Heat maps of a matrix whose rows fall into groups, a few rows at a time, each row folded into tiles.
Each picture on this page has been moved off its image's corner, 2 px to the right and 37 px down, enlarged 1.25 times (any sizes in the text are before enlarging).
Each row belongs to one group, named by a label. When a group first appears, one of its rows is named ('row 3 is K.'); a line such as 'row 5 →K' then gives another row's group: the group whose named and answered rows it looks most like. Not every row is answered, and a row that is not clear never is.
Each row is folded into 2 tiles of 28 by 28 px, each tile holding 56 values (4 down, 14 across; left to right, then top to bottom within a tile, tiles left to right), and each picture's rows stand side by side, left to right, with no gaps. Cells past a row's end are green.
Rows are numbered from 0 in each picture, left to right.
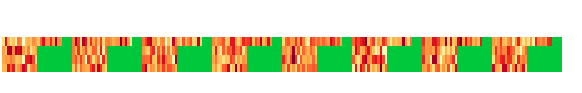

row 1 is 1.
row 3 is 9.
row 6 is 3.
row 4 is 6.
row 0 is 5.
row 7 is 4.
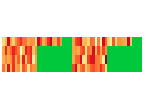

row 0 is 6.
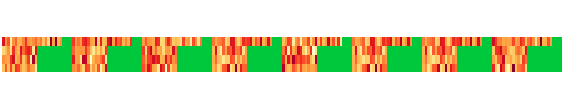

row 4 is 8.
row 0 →1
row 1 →3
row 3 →9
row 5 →9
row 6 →9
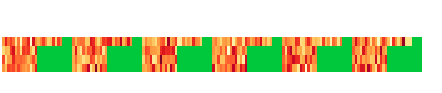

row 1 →9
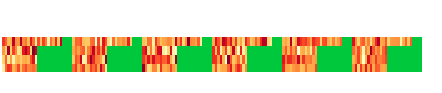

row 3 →1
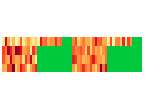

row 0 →5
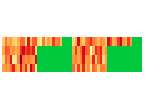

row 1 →6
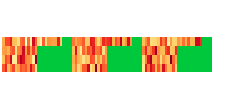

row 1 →9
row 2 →5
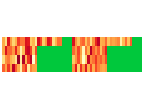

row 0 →6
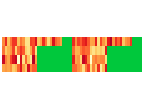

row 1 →3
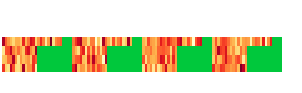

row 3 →4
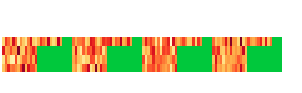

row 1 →9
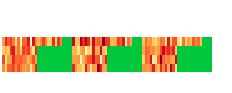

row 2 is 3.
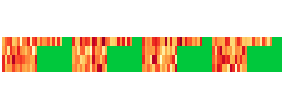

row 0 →8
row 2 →3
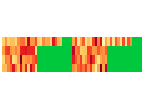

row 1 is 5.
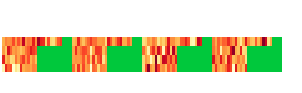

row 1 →6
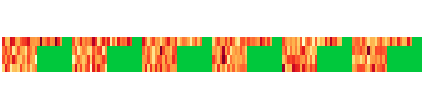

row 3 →6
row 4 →4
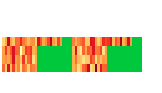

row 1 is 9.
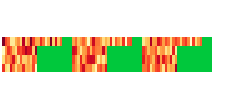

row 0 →1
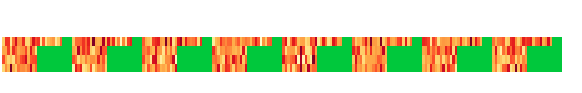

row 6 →1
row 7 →9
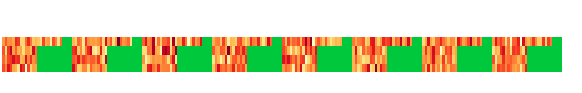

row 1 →8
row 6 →6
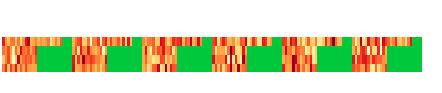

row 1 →8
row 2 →9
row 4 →4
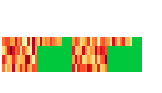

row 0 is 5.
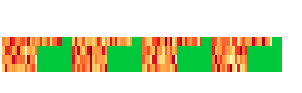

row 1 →5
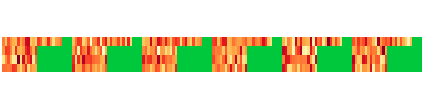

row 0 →6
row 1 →8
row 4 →8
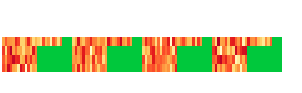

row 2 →8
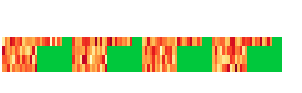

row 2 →6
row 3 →9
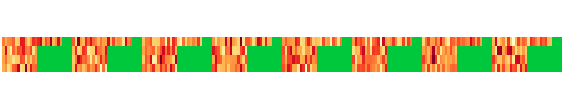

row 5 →8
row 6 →6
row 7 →5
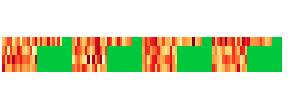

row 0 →8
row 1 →6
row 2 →4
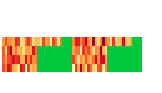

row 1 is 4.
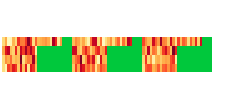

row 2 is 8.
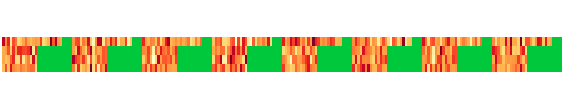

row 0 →1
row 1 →5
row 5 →4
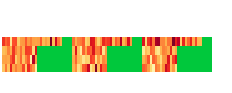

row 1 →9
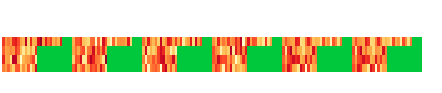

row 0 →3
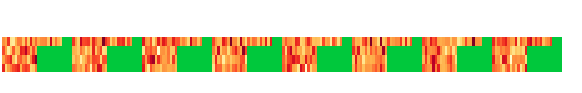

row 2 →1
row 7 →3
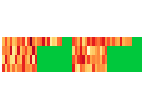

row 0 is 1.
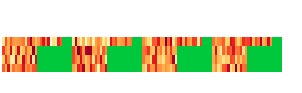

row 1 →5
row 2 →3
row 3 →9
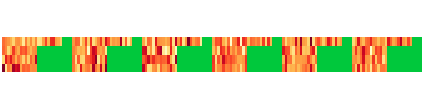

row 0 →4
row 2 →8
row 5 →6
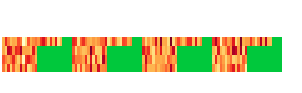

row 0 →5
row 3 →1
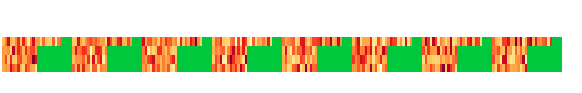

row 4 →9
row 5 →5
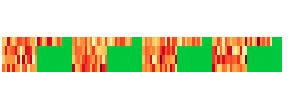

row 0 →6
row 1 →4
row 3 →8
